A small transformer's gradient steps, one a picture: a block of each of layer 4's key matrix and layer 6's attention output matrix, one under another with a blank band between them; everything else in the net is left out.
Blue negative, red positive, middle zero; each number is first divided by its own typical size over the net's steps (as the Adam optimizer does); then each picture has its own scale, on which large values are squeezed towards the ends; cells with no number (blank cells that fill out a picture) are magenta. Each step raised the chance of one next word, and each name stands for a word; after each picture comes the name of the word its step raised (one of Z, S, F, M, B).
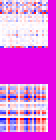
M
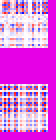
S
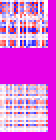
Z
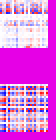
S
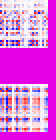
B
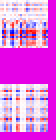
B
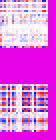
S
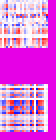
Z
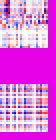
Z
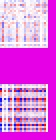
B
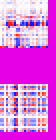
S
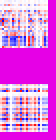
B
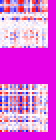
S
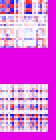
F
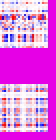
B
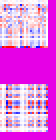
Z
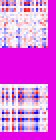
M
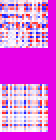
Z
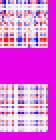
Z
